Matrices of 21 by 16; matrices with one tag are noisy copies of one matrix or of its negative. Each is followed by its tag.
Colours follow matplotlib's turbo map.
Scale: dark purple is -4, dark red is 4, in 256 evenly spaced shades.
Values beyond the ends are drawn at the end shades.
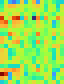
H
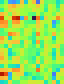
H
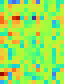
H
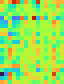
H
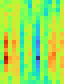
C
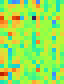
H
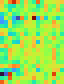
H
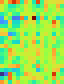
H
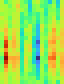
C
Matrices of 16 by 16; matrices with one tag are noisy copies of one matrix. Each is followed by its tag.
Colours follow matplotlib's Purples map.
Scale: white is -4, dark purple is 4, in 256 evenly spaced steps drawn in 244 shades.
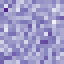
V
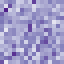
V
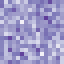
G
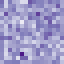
G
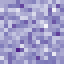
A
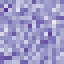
V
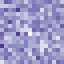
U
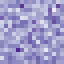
A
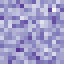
A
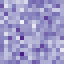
G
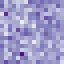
G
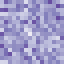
U
